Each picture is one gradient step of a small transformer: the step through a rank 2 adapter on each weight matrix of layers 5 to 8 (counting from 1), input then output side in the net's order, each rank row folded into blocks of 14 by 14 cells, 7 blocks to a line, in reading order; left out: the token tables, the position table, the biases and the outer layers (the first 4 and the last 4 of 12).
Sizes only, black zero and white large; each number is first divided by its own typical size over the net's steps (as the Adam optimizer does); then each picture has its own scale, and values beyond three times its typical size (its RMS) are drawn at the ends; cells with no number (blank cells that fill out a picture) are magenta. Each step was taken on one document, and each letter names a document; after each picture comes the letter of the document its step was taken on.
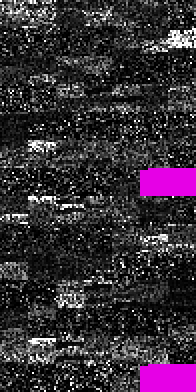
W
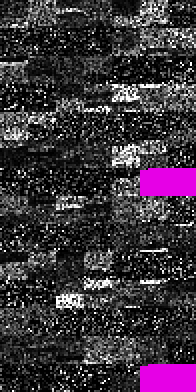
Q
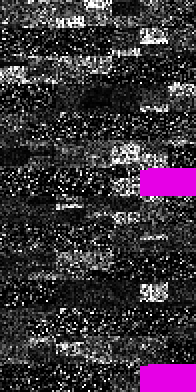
Q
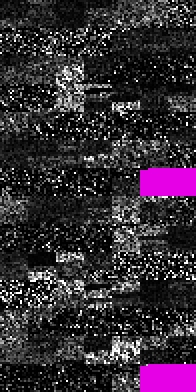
W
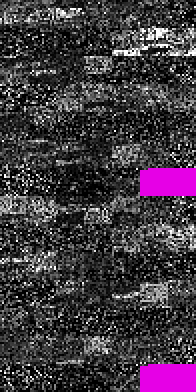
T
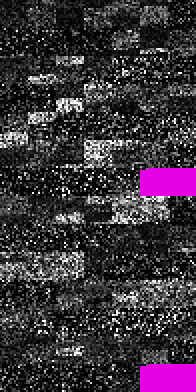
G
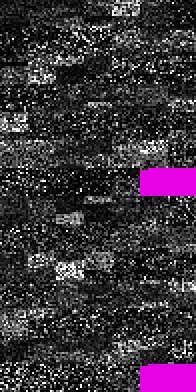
G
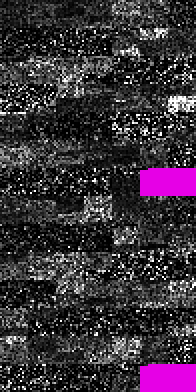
W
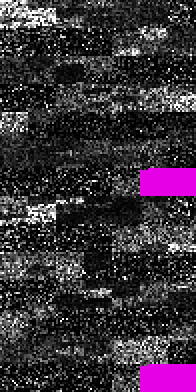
W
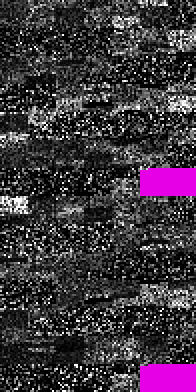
Q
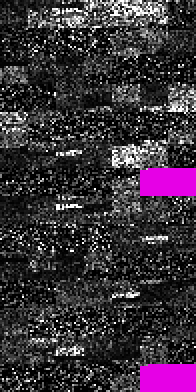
Q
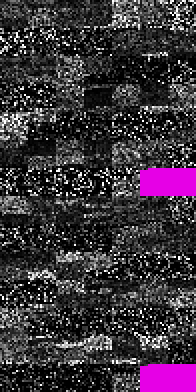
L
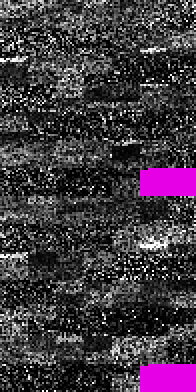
L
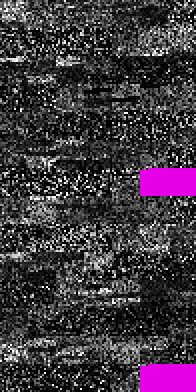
L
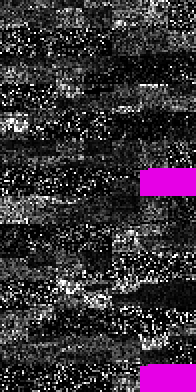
W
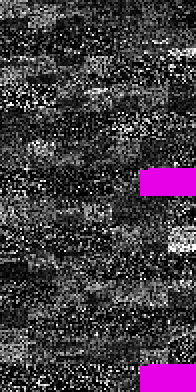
T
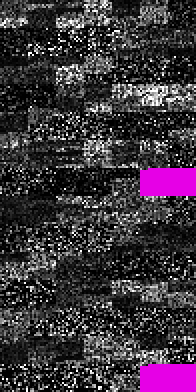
Q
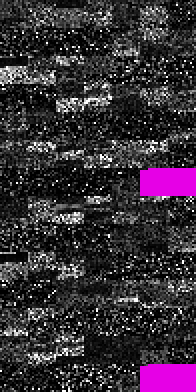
G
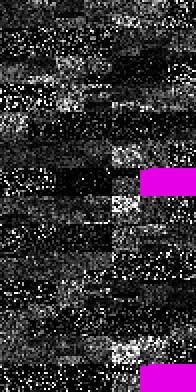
W
